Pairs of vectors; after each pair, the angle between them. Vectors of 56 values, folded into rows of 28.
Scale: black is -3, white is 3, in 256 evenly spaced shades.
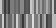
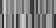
nearly opposite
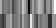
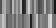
nearly opposite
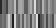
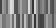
partly aligned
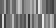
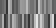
partly aligned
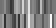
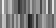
partly opposed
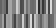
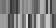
partly opposed
